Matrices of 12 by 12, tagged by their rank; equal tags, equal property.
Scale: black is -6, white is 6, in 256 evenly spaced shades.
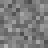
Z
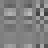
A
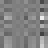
A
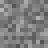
Z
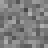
Z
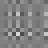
A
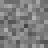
Z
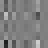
A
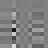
A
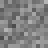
Z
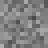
Z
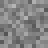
Z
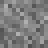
Z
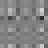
A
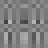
A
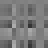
A
